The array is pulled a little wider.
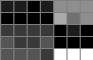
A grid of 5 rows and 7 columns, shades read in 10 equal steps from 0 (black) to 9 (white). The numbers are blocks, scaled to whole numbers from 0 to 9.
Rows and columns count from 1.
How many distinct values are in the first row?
3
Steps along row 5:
same same down up same same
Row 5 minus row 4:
0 1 1 -1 9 9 9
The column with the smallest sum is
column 3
